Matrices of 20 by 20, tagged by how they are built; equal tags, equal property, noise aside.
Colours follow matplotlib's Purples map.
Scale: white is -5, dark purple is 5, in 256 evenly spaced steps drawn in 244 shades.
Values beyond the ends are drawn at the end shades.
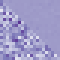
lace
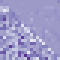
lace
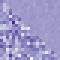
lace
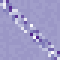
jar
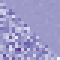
lace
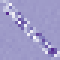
jar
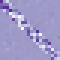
jar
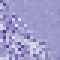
lace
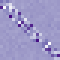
jar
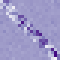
jar
